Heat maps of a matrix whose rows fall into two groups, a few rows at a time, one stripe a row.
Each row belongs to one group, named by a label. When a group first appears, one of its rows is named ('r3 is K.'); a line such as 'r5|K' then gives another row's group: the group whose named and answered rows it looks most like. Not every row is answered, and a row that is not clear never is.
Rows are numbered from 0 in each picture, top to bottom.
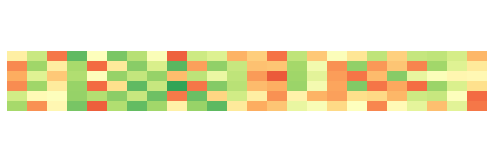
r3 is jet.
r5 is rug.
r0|rug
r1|jet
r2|rug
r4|rug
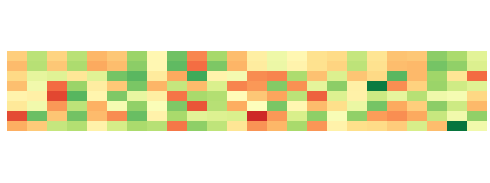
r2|rug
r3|jet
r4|rug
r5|jet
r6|jet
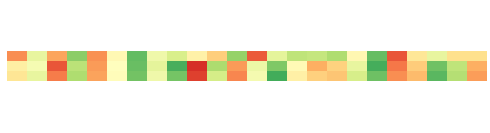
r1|jet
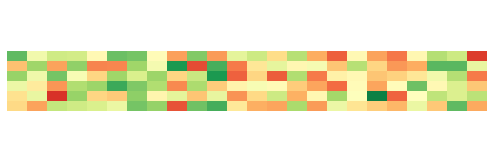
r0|rug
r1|jet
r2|rug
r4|jet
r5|rug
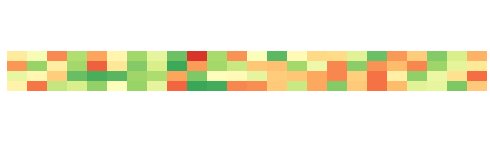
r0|jet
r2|rug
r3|rug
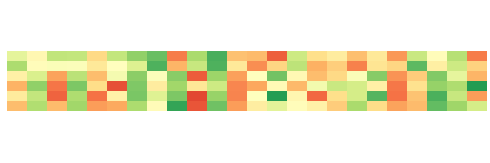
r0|rug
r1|rug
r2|jet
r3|jet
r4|jet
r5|jet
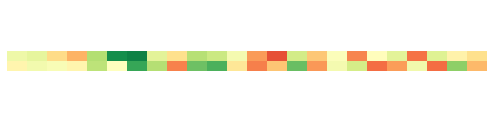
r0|rug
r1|rug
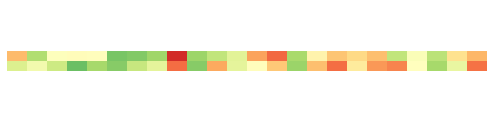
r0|rug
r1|rug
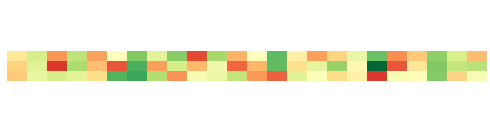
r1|jet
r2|rug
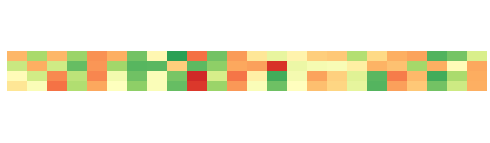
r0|jet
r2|jet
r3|jet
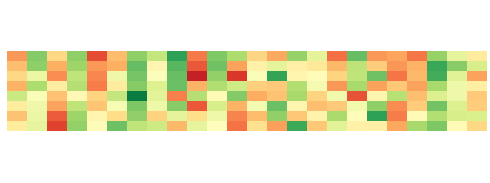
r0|jet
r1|jet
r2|jet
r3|jet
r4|rug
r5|jet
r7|rug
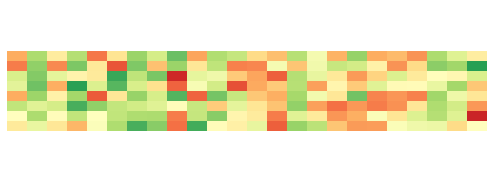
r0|jet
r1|jet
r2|rug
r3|rug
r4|jet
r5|rug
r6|rug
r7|rug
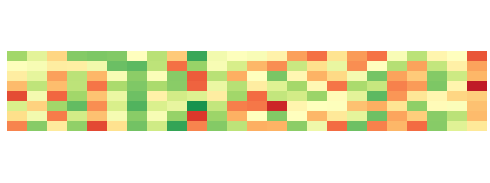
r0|rug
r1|rug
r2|jet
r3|jet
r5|rug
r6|jet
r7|jet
